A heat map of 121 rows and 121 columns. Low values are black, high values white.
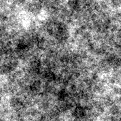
Neither half mirrors the other. No overall slope runs across the table. There are no regular stripes. The top left is the ninth with the highest average. The texture is blotchy. No row or column stands out. The ninth with the lowest average is the bottom middle. The values follow a bell shape.
